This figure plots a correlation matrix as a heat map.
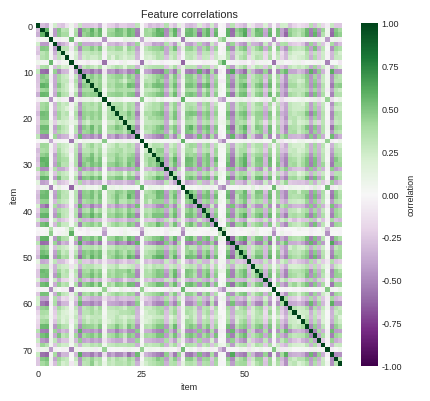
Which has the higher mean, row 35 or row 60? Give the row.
35
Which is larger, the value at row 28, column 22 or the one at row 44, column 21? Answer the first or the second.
the first
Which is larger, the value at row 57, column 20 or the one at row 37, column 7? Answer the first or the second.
the second
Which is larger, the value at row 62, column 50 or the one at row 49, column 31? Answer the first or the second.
the first
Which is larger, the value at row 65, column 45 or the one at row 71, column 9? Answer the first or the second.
the first
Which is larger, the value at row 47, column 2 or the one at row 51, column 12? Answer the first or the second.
the second
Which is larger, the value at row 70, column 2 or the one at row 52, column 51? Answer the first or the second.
the first
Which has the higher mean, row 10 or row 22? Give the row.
22
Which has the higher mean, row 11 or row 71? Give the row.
11
